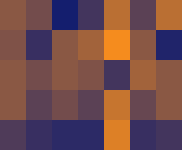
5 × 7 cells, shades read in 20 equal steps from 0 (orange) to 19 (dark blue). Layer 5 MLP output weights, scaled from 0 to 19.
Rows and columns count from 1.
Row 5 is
14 16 17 17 2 16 15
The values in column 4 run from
7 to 17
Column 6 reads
13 9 7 12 16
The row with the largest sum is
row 5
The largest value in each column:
14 16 19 17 15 16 18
